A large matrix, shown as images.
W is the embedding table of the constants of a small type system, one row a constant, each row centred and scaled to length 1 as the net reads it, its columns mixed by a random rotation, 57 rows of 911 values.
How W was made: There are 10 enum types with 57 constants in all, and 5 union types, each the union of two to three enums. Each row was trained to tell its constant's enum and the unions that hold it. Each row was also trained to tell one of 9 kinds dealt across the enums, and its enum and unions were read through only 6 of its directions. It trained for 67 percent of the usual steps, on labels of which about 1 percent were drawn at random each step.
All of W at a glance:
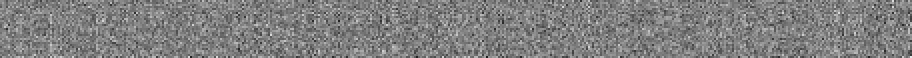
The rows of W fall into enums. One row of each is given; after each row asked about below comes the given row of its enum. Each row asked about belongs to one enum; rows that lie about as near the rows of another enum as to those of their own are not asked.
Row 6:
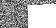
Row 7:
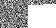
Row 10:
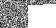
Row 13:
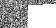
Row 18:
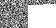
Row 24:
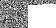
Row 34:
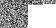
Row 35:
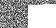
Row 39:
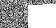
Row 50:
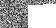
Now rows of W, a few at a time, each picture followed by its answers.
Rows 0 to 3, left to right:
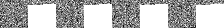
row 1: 7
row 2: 6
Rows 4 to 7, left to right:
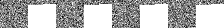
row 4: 35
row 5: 34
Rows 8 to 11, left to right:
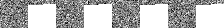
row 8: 35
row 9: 39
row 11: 50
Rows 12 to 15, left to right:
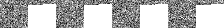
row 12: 13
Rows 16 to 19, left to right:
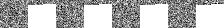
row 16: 18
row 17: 34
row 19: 34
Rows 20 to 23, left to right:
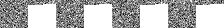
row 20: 50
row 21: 6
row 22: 50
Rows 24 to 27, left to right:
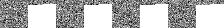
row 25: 13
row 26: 6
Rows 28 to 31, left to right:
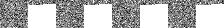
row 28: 7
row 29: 7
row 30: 18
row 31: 7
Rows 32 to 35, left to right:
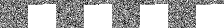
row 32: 35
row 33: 6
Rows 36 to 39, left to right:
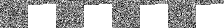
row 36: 18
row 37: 13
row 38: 18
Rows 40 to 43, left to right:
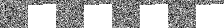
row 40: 10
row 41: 34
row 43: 35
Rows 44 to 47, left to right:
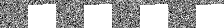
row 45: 6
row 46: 10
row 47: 6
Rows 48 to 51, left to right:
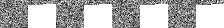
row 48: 18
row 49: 10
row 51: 34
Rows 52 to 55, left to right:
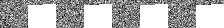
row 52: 39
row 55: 34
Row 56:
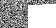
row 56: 18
